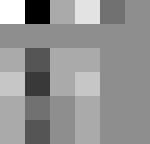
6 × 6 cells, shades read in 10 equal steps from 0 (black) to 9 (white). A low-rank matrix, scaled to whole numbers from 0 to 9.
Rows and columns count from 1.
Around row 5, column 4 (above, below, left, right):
7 6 5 5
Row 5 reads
6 4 5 6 5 5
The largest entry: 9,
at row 1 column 1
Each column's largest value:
9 5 6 8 5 5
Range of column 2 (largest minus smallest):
5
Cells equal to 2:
1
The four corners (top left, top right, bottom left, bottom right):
9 5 6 5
